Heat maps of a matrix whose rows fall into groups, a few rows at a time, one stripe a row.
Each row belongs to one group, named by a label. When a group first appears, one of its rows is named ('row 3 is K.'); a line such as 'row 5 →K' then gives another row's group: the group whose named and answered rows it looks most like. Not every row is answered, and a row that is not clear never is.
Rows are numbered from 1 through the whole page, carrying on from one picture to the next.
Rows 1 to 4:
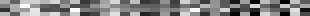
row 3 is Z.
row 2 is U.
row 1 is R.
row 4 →R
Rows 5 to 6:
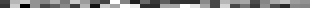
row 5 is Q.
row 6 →Z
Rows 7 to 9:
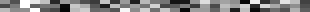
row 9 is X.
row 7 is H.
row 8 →Q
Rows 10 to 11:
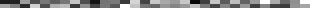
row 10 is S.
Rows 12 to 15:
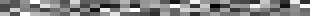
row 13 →S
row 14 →Z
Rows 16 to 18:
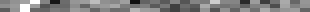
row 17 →U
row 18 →Q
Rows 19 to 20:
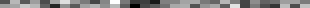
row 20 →U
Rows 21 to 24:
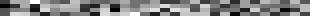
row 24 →Z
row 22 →S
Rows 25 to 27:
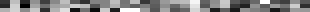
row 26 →Z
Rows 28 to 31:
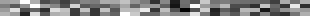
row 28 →U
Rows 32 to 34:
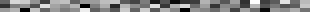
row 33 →S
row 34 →X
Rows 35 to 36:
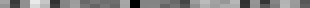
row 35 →H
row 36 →H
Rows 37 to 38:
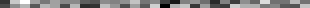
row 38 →S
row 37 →Q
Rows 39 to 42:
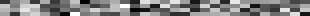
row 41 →U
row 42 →H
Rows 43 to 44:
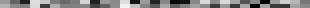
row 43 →H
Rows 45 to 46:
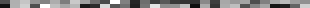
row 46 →S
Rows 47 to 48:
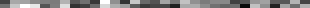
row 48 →U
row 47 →Z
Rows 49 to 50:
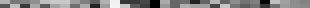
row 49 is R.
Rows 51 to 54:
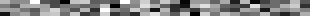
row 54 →S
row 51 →X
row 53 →R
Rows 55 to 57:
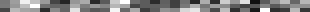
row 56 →U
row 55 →Q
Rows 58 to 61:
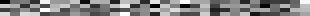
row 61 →X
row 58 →S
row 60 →S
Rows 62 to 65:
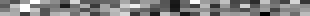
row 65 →X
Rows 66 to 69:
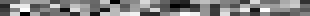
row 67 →Q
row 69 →Z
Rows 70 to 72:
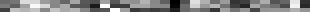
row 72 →Q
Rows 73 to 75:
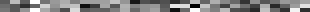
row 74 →S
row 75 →H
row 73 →U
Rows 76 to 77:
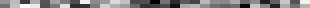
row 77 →U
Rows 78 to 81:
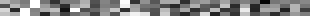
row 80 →R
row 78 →X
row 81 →X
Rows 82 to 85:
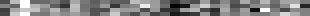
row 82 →Q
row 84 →Q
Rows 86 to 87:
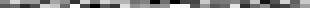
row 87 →S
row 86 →U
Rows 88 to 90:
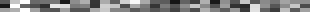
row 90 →U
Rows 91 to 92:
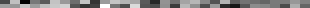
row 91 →Z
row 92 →R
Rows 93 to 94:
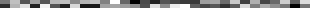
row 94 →S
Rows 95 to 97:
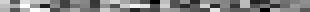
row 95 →R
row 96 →X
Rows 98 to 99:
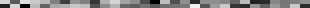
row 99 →Z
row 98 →R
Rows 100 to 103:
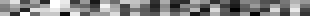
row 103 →R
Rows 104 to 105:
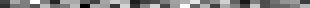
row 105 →S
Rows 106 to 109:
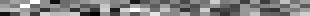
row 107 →R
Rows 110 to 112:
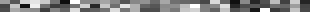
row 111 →Z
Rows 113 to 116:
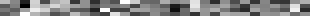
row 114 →H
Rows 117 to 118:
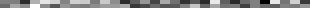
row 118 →U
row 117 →R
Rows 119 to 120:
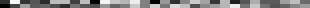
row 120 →S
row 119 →Z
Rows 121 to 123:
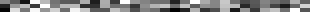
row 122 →S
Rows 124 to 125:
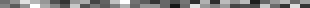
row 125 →H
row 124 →Q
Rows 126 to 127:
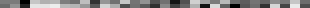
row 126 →H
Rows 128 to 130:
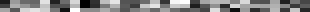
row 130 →R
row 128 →S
